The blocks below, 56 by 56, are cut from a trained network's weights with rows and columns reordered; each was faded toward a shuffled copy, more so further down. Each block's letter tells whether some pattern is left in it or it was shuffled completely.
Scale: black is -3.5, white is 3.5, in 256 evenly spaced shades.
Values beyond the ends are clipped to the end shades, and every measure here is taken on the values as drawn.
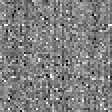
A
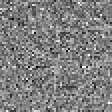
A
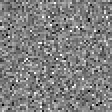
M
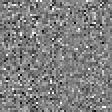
A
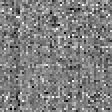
A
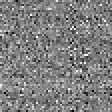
A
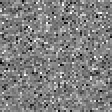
M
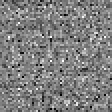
A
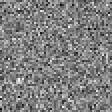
A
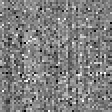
A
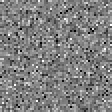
M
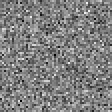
M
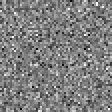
A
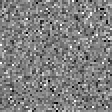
M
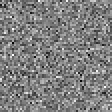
A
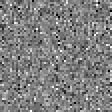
A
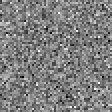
M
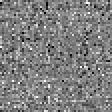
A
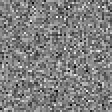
A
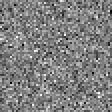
M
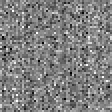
A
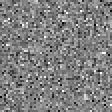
M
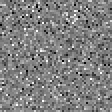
M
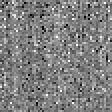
A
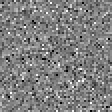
M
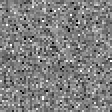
M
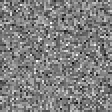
M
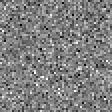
M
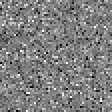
M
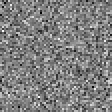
M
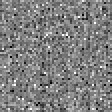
A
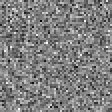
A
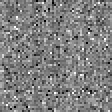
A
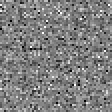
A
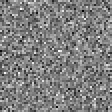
M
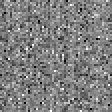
A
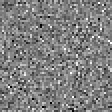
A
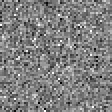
M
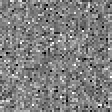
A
